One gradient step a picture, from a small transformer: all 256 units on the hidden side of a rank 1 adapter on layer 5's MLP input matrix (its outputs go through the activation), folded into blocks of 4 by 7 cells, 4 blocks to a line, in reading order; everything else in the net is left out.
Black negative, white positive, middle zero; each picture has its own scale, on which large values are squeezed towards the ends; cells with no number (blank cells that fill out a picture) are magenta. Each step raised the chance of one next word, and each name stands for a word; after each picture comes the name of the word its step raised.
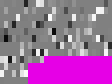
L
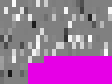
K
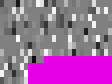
L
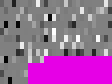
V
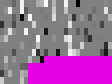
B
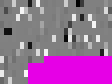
L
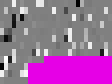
L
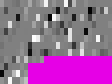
B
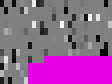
K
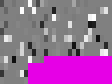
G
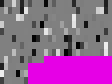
B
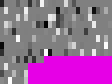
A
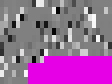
L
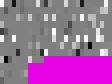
V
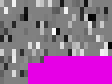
K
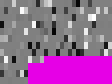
G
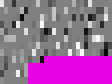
B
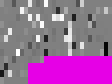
B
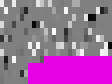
K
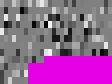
A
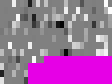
K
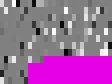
K
